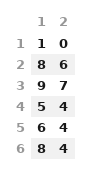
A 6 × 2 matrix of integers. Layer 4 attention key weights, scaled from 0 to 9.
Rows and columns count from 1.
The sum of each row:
1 14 16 9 10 12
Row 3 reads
9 7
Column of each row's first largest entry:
1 1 1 1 1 1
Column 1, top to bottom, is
1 8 9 5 6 8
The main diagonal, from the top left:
1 6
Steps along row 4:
down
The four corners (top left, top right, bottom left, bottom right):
1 0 8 4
